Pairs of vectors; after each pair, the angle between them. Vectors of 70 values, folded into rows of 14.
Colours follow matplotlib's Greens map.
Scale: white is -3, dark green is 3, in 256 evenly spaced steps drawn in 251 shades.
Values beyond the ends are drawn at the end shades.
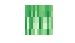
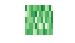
orthogonal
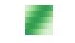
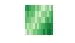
nearly opposite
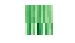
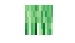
nearly opposite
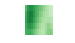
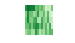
partly aligned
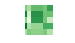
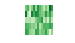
partly aligned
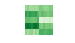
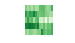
nearly parallel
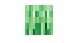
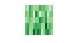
nearly parallel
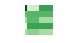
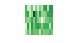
partly aligned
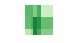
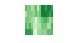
nearly opposite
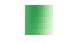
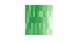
nearly parallel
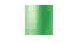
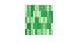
orthogonal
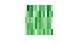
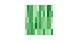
nearly parallel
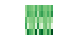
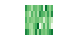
partly aligned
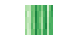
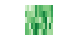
partly aligned
